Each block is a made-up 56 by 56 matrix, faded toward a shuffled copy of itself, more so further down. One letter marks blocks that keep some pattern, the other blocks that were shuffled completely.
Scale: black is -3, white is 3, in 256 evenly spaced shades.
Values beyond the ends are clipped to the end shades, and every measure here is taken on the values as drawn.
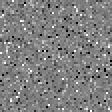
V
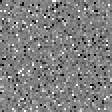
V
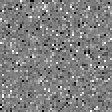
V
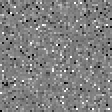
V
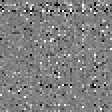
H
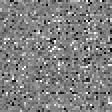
H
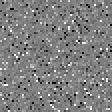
V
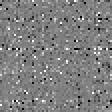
H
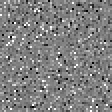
V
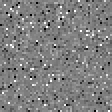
V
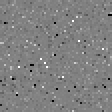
V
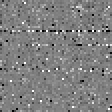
H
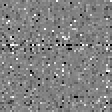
H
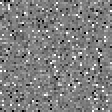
V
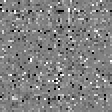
H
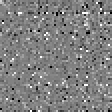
H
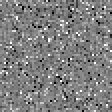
V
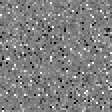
V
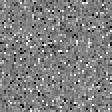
V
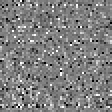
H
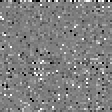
H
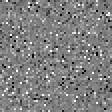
V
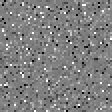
V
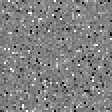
V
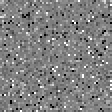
V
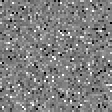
V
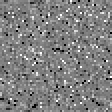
V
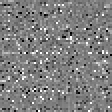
H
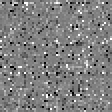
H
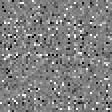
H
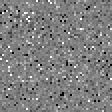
V
